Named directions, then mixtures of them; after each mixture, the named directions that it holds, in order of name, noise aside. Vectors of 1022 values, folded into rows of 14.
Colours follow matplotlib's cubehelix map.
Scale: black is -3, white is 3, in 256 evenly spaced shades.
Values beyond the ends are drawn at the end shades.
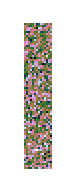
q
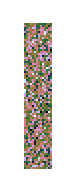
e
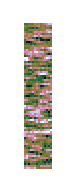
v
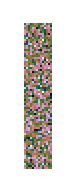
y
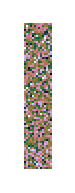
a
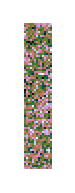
e, v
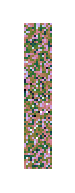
e, q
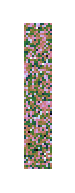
q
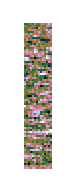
q, v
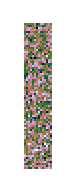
q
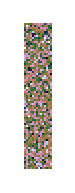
a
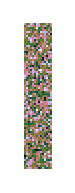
q, y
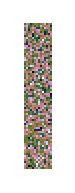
a, y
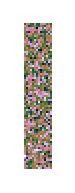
q, y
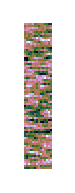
v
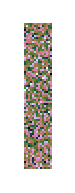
a, e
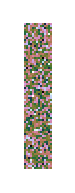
y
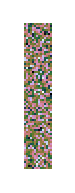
a, y
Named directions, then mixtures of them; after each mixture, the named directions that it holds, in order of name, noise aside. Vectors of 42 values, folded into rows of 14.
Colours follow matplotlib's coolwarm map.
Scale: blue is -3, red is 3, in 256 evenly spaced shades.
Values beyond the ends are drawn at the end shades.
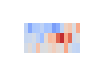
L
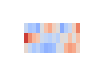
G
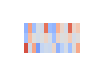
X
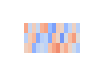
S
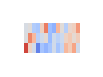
G, S, X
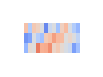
G, L, X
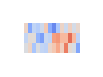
L, S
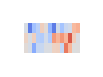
G, L, S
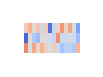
G, X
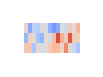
L, S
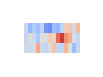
L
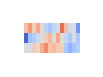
G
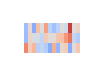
L, X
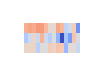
G, L, S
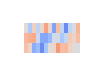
G, S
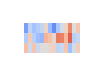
L, X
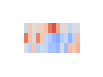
G, L, S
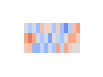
G, S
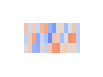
S
